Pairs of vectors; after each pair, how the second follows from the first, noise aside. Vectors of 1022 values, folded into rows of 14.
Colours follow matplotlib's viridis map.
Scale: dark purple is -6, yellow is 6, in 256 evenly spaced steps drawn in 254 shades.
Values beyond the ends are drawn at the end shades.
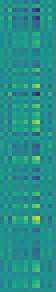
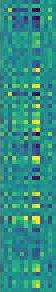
scaled up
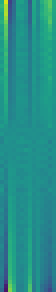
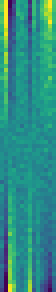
scaled up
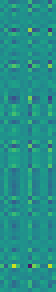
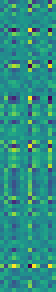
scaled up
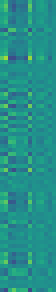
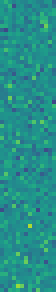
shuffled
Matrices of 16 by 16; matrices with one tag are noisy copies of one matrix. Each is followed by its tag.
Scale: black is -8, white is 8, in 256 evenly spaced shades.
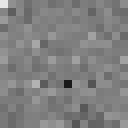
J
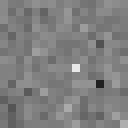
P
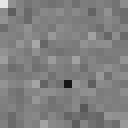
J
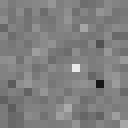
P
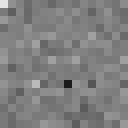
J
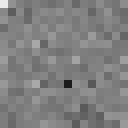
J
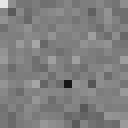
J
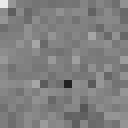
J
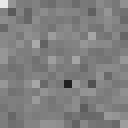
J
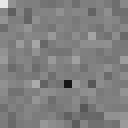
J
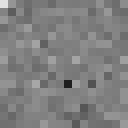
J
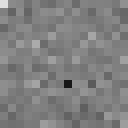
J
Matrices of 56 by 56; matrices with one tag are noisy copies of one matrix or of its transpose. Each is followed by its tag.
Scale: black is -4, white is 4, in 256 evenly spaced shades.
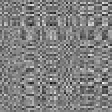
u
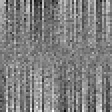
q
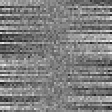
q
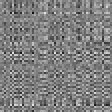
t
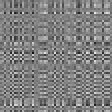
t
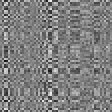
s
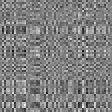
u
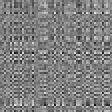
t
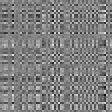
t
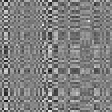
s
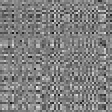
t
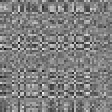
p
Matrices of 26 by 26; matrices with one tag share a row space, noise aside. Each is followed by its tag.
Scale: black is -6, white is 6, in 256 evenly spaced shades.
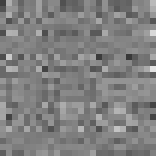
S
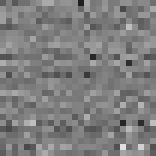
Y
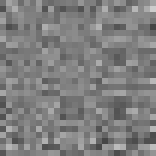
S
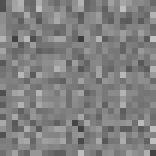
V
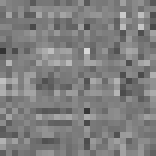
Y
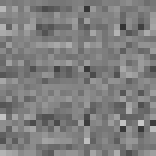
Y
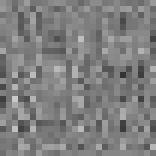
V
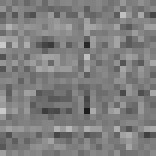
Y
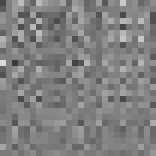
V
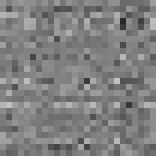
Y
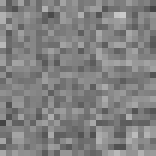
S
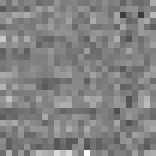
Y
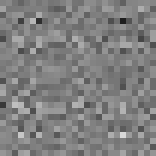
V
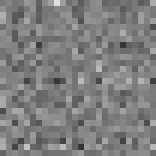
V
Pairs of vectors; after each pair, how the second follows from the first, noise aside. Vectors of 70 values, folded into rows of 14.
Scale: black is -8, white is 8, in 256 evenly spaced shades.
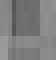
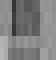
scaled up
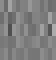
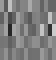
scaled up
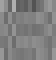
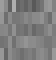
copied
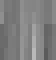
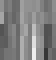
scaled up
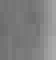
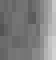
scaled up
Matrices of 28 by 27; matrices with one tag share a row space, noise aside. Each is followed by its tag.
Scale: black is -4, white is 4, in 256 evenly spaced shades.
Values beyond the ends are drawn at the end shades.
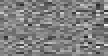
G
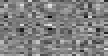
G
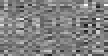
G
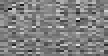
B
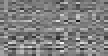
B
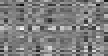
G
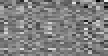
G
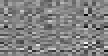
G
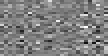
G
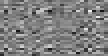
G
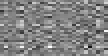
G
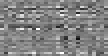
B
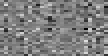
G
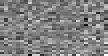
G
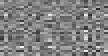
G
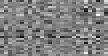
G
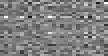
G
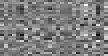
G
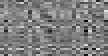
G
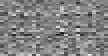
B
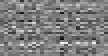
B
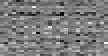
B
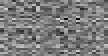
B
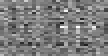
B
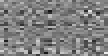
G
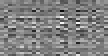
B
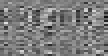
G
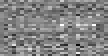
B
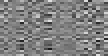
G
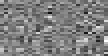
G
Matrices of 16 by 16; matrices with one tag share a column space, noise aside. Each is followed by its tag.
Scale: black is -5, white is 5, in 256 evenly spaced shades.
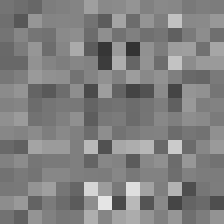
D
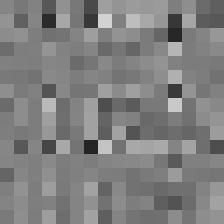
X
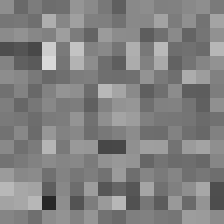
D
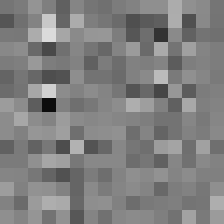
X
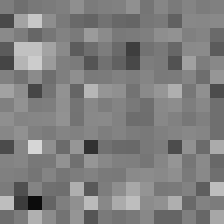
D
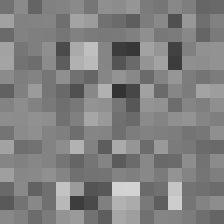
D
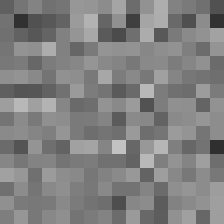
X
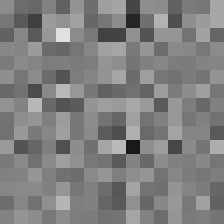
X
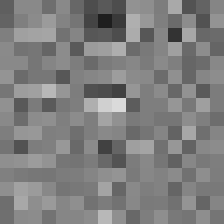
X
